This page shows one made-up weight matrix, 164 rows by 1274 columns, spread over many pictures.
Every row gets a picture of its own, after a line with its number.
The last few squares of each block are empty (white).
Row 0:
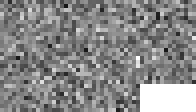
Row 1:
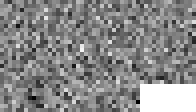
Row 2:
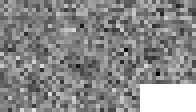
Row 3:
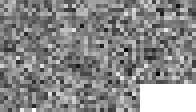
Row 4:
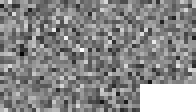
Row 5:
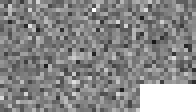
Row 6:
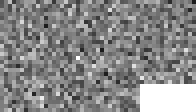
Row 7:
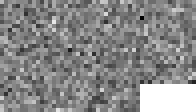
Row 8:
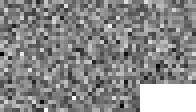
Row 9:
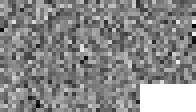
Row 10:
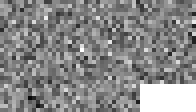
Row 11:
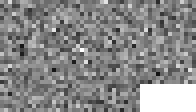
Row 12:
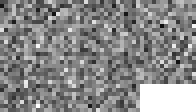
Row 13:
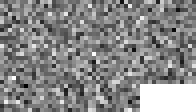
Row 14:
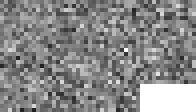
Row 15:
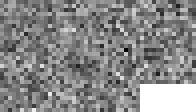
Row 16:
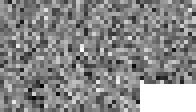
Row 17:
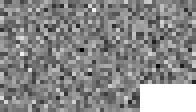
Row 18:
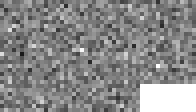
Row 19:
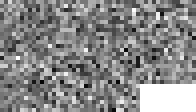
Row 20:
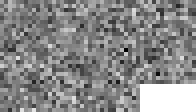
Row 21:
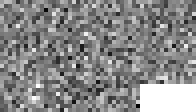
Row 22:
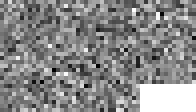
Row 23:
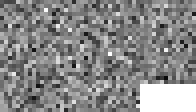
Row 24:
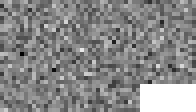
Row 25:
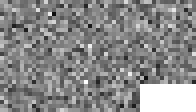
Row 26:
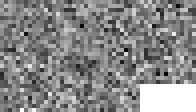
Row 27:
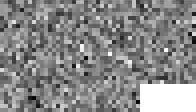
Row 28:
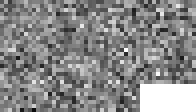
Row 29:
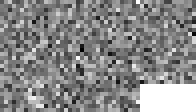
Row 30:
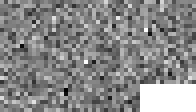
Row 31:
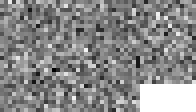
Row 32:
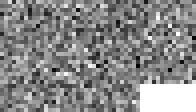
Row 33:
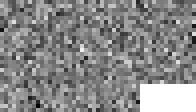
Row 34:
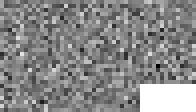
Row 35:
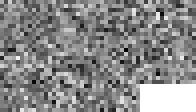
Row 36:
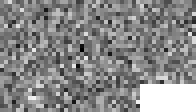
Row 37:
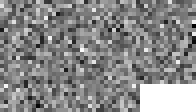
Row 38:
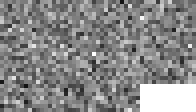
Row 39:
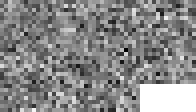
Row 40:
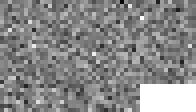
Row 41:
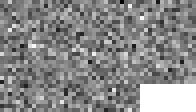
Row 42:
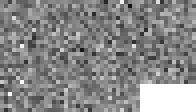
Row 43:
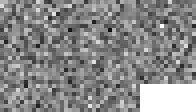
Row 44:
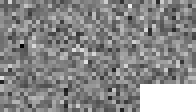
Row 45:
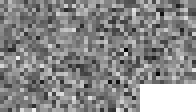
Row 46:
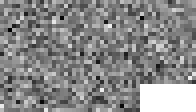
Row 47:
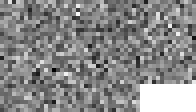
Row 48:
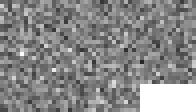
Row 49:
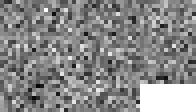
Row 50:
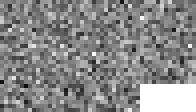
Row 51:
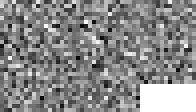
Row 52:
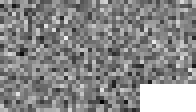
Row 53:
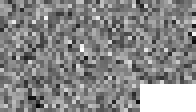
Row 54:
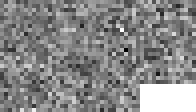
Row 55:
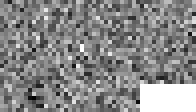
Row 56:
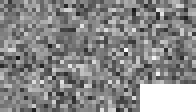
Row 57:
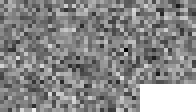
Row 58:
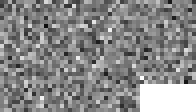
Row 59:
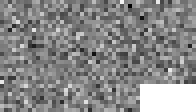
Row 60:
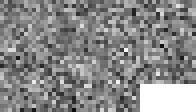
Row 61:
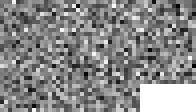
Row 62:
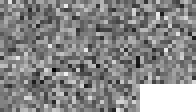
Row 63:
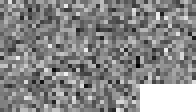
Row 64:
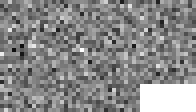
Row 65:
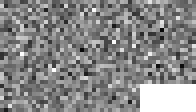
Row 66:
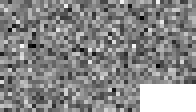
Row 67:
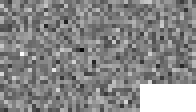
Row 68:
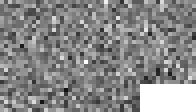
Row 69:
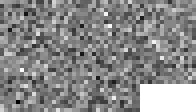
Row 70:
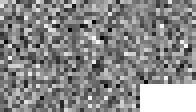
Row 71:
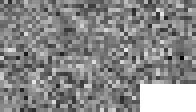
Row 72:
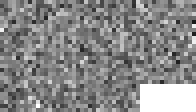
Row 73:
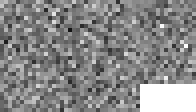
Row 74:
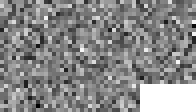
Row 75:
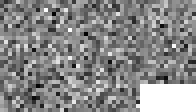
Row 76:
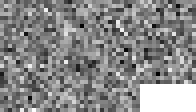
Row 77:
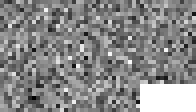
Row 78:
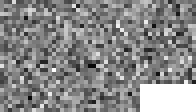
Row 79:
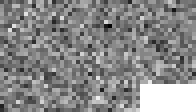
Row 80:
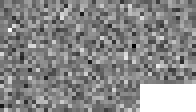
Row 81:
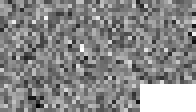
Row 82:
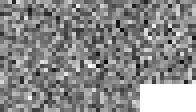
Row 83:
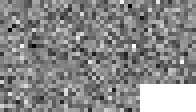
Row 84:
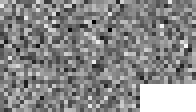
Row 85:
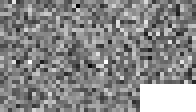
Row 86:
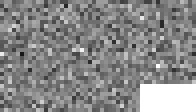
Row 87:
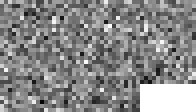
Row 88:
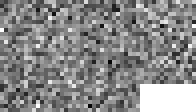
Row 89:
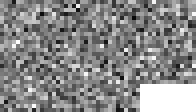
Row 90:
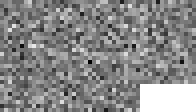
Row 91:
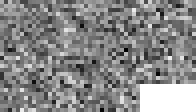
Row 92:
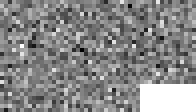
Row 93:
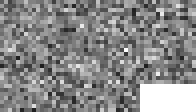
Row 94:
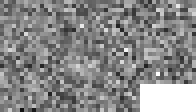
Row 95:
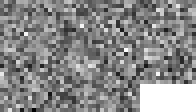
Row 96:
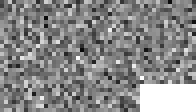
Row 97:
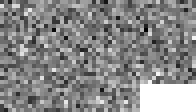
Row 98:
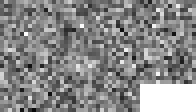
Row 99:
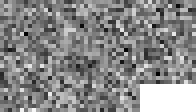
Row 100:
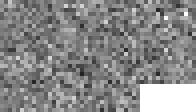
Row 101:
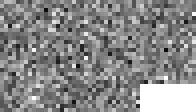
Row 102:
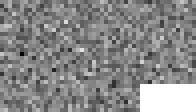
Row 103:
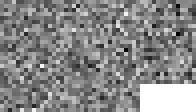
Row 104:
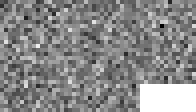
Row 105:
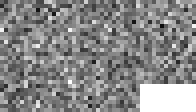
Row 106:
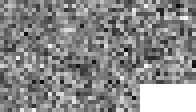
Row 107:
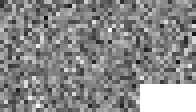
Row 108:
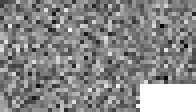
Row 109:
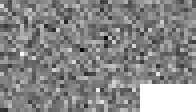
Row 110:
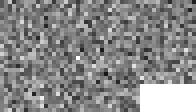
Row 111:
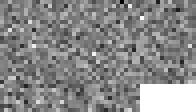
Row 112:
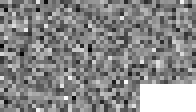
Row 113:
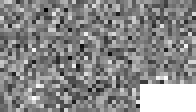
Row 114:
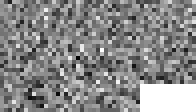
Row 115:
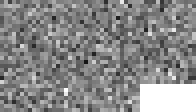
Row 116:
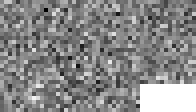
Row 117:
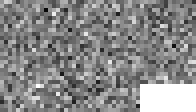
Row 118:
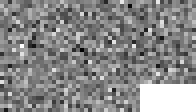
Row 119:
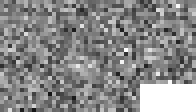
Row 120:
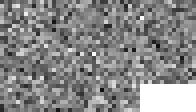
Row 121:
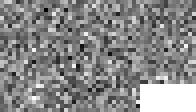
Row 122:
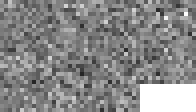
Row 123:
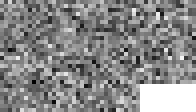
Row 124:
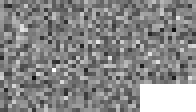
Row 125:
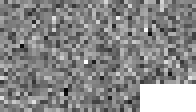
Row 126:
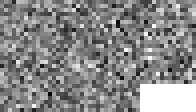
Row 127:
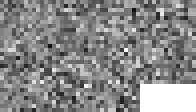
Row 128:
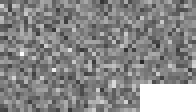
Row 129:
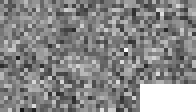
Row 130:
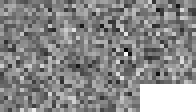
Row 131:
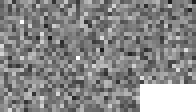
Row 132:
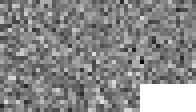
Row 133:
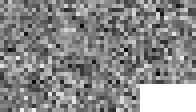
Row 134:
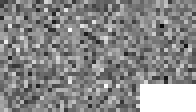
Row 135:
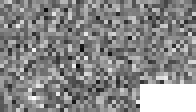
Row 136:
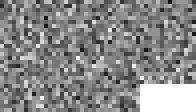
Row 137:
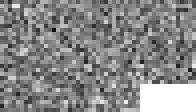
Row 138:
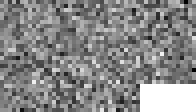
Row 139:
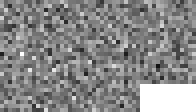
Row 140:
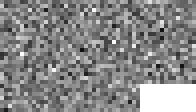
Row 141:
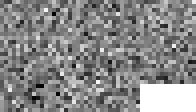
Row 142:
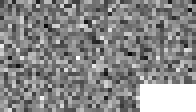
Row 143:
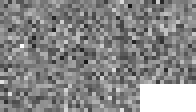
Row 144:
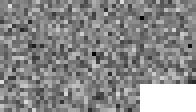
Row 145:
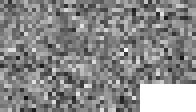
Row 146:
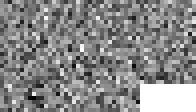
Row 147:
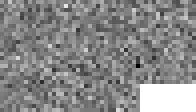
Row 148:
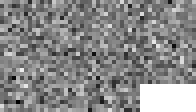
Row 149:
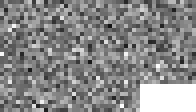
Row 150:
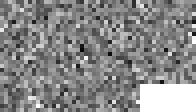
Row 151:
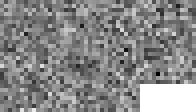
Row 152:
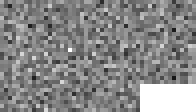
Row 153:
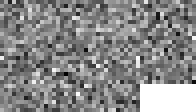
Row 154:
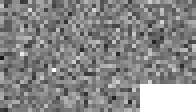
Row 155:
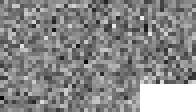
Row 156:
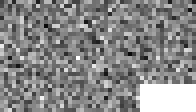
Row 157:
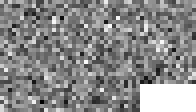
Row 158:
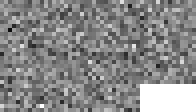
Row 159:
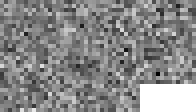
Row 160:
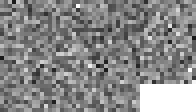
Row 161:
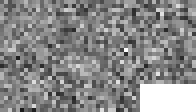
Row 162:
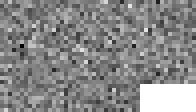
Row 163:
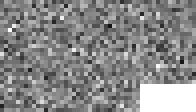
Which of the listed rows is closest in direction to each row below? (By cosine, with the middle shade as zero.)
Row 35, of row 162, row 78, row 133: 133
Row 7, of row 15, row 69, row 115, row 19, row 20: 69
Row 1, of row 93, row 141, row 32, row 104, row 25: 141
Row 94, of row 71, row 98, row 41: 98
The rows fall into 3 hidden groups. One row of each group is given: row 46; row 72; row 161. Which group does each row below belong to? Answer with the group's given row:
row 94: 161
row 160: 161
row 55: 72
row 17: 46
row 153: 161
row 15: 161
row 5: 46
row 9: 72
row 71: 161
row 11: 46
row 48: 46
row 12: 72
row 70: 72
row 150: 72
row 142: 72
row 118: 46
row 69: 46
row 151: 161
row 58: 72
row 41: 46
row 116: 72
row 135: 72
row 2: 161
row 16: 72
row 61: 161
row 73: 72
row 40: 46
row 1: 72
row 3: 161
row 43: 72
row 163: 46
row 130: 161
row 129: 161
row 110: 72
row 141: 72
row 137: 46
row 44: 46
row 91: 161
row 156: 72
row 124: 46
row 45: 161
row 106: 161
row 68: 46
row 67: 46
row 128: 46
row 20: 161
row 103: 161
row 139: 46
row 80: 46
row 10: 72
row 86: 46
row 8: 46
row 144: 46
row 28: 161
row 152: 46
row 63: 161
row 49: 72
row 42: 46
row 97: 46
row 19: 161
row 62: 161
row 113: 72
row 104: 72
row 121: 72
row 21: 72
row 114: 72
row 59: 46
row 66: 46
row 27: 72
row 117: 72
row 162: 46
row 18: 46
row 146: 72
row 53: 72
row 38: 46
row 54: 161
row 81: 72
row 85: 161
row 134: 72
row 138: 161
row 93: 161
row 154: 46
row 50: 46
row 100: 161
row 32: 161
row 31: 161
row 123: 161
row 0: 161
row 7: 46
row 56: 161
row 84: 72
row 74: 72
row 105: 72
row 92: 46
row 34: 46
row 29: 72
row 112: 46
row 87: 46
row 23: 72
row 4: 46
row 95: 161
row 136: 72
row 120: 46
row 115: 46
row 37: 72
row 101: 72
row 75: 72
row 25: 46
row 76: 161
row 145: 161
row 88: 72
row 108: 72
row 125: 46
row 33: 72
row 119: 161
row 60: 161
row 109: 46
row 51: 72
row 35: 161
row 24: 46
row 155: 46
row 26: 161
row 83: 46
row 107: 72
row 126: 161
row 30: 46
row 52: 46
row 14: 161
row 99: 161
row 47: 161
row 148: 46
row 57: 161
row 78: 161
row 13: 46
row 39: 161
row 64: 46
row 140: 46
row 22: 161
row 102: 46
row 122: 161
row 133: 161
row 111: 46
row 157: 46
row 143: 46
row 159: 161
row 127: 161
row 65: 46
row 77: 72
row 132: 46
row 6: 72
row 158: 46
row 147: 161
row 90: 46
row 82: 161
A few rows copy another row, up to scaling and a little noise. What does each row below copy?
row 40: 111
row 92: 118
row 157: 87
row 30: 125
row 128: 48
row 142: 156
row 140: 65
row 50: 38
